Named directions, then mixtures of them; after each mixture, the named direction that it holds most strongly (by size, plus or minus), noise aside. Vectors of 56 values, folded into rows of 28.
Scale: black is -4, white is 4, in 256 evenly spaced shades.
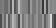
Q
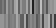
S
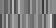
Q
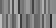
Q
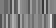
Q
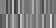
Q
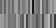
S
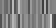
Q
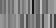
S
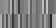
Q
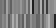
S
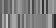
Q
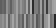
S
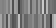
Q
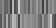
Q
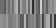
S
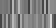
Q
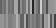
S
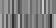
Q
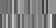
Q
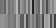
S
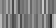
Q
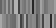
S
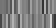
Q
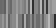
S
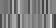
Q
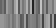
S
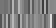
Q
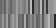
S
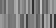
S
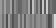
Q
